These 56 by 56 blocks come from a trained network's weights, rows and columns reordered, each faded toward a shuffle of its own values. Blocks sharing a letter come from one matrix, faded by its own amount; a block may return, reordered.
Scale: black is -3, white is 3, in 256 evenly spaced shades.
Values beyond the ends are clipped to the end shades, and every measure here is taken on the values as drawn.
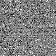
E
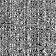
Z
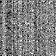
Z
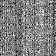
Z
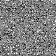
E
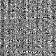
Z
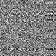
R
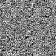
R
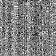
Z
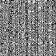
Z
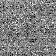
E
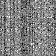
Z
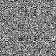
R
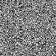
R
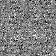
E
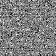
E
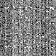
Z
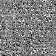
E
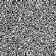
R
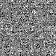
E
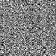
R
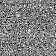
E
